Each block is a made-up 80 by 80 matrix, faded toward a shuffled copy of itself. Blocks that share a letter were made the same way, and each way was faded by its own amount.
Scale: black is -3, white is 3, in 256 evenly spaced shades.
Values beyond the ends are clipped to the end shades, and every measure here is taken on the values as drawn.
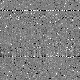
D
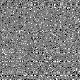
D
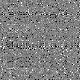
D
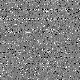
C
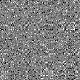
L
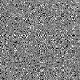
L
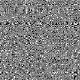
L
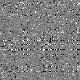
D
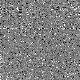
C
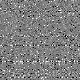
D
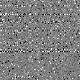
D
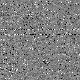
C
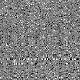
L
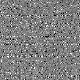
L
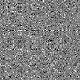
L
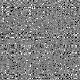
D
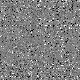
C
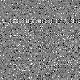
D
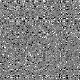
D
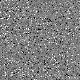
C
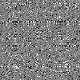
L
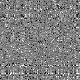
L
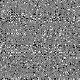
D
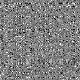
L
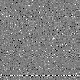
D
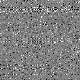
D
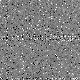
C
